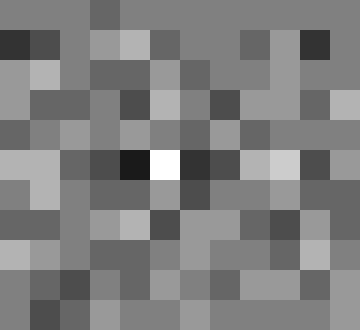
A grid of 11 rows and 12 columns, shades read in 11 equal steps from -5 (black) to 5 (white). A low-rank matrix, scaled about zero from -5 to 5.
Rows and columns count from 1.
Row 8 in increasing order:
-2 -2 -1 -1 -1 -1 0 1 1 1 1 2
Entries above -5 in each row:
12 12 12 12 12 12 12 12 12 12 12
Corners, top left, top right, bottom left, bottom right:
0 0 0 1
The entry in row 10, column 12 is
1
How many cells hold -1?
29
